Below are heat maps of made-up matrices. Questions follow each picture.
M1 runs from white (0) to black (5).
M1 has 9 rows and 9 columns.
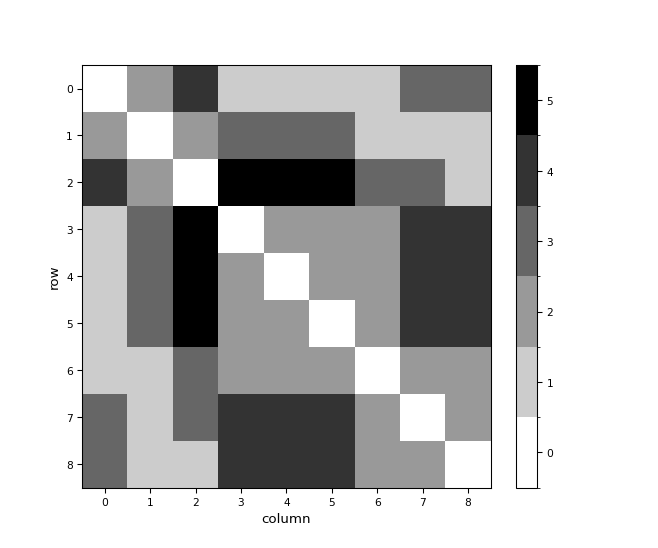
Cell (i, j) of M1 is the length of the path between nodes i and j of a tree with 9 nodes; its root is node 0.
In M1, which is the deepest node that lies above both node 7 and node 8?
1
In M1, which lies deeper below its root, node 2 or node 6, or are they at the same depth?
node 2
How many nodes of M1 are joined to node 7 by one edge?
1
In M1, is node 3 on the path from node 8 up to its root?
no
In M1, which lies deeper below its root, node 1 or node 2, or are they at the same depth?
node 2
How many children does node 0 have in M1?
4
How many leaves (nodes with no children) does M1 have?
5
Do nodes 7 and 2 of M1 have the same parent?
no
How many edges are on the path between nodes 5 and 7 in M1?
4
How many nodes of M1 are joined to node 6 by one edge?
2
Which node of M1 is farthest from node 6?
2
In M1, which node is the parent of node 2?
8
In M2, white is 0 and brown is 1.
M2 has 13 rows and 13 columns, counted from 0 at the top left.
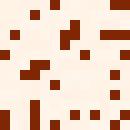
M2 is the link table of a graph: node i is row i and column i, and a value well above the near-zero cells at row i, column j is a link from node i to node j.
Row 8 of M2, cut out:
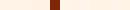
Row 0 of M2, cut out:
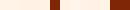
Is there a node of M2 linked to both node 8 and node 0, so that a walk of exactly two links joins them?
yes
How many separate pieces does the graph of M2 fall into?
1
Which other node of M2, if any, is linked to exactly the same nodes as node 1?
node 10
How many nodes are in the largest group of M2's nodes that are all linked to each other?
3
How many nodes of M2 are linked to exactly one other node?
6
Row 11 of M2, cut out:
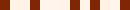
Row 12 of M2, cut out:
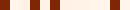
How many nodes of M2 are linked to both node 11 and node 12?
2
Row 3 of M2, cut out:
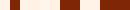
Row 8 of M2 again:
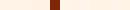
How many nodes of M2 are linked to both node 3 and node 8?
0
